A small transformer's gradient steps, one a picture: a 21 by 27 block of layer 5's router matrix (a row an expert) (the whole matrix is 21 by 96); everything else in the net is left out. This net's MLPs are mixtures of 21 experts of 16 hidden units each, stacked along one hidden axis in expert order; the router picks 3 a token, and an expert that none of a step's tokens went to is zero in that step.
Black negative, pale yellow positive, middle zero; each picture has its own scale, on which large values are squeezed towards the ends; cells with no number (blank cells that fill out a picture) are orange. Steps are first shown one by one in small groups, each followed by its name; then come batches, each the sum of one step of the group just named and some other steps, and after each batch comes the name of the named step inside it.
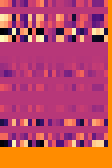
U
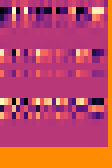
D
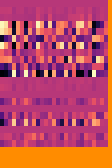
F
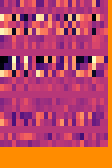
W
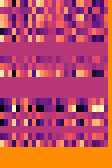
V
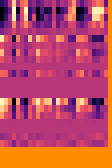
D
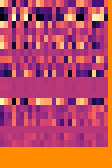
F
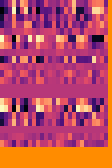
V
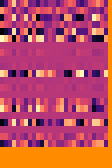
U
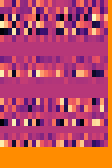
V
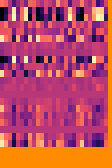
W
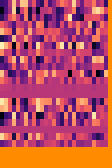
F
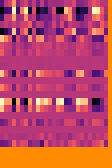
U
